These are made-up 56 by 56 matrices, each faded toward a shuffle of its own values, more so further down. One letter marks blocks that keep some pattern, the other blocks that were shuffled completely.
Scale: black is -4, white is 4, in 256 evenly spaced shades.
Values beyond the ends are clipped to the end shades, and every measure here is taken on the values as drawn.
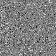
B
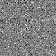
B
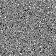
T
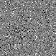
B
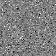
B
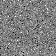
T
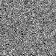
B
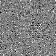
B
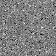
B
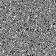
T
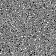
T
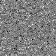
B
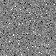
B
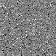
B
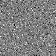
B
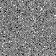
B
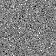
B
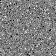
T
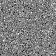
T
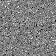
T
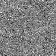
B
